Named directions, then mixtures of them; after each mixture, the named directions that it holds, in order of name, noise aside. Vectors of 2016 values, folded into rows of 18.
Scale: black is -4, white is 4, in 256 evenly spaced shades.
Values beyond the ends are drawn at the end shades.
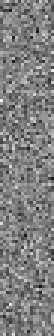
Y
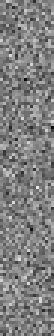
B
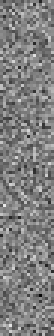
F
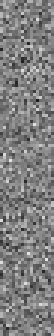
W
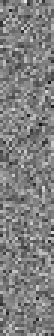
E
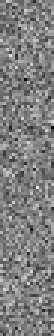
B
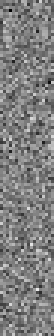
E, Y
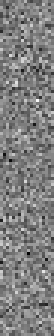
B, W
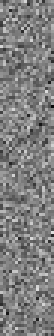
E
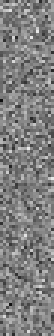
Y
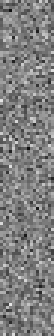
Y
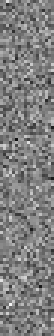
B, Y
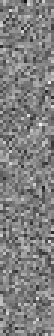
E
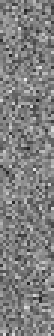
B, Y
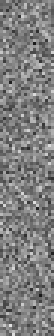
F, Y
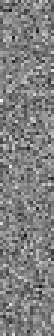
Y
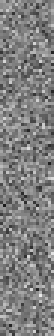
F, Y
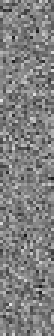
Y
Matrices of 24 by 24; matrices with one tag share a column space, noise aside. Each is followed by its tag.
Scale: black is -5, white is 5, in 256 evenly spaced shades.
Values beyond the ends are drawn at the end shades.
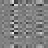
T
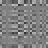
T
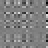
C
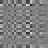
T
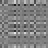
T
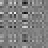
C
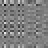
T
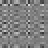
T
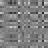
C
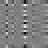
T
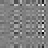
T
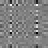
T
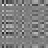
T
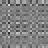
T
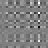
C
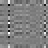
T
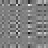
T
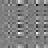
T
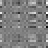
C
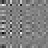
T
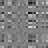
C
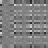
T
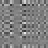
T
